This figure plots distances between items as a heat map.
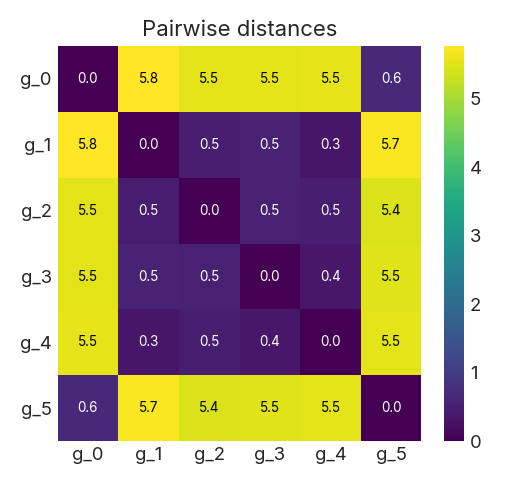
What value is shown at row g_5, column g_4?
5.5
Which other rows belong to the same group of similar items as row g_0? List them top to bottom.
g_5
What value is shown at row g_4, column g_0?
5.5
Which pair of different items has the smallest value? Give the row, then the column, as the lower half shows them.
g_4, g_1
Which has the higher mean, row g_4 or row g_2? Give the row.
g_2
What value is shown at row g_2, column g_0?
5.5
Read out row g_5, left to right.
0.6 5.7 5.4 5.5 5.5 0.0
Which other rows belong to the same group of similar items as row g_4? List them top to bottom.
g_1, g_2, g_3
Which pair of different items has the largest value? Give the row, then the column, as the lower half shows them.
g_1, g_0
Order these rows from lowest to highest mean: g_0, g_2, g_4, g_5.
g_4, g_2, g_5, g_0
